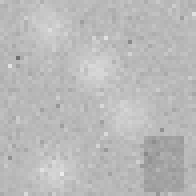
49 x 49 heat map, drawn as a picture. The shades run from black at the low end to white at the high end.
Bumps: four. Odd rows or columns: none. Odd patch: lower, in the bottom right. Average level on the scale: 70%.
